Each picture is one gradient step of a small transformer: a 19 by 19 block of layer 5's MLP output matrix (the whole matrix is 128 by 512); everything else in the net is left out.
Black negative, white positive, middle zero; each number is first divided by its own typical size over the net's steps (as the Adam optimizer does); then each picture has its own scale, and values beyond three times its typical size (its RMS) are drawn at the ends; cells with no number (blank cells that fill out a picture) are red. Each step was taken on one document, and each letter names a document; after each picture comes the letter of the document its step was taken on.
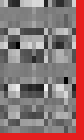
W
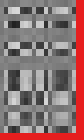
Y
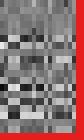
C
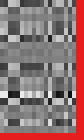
C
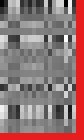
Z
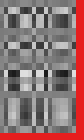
Y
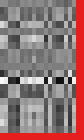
Z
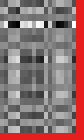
W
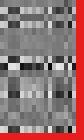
C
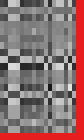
C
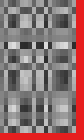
Y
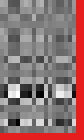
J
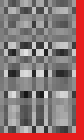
Y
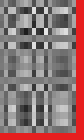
Y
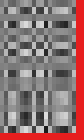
Y
